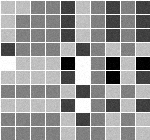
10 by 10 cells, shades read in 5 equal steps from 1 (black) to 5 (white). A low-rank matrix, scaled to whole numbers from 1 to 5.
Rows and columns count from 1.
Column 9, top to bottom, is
3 3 3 3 4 4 3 4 3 3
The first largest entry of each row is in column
1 1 1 5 1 6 5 6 5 5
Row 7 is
3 3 3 3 4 2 3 4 3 4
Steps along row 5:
down same same down up down down up down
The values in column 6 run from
2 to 5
